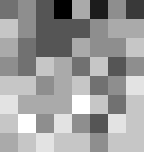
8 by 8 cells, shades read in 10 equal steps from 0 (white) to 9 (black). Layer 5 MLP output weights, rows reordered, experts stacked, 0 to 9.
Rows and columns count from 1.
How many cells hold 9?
1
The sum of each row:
46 34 33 31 23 19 20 18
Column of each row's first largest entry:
4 3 3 7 6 7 6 6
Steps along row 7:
down up down up up down up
